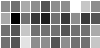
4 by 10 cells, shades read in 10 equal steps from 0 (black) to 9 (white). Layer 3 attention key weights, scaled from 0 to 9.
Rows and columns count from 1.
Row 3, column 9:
4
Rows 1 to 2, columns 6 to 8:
5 5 9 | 4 2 5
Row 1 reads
5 4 6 5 3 5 5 9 7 5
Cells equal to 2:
3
